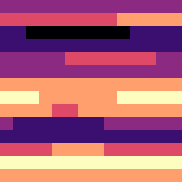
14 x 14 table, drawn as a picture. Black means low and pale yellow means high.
Stripes: horizontal, repeating 2 times. Grain: streaks across. Calmest part: centre.
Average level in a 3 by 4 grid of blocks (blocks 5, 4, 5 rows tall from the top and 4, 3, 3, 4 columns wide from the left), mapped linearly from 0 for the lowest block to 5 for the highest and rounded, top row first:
0001 / 5455 / 3333
